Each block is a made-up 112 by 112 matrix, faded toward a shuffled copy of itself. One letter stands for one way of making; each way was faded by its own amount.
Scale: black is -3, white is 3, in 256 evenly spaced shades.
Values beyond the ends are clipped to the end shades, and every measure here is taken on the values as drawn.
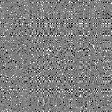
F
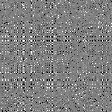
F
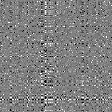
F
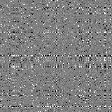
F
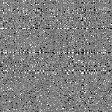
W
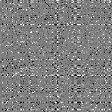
F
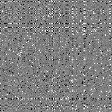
F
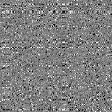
W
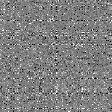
W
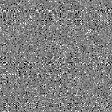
W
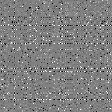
F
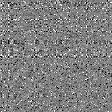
W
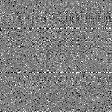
W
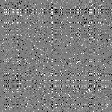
F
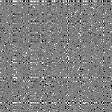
F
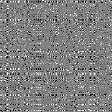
F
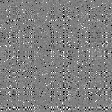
F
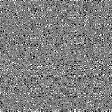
W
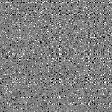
W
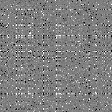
F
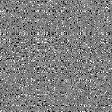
W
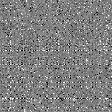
W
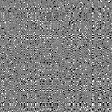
F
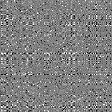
F
